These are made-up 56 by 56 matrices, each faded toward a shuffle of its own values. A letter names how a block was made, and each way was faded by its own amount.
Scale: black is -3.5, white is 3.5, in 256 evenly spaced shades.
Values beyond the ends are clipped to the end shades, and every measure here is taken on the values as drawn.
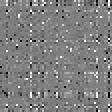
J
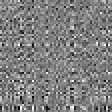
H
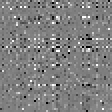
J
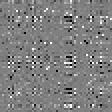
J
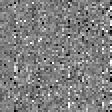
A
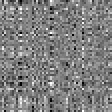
H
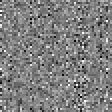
A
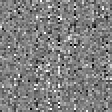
A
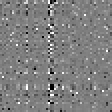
J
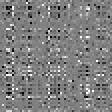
J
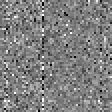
A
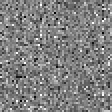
A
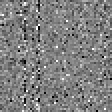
A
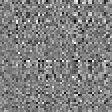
H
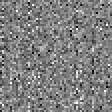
A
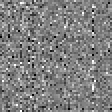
A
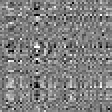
H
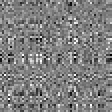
H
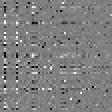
J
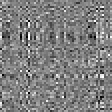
H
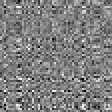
H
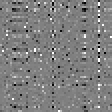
J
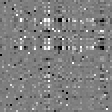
J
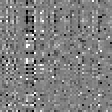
J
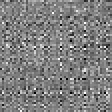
H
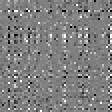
J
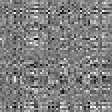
H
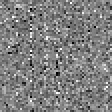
A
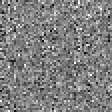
A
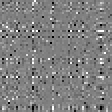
J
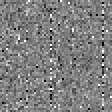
A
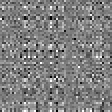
H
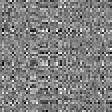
H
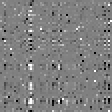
J
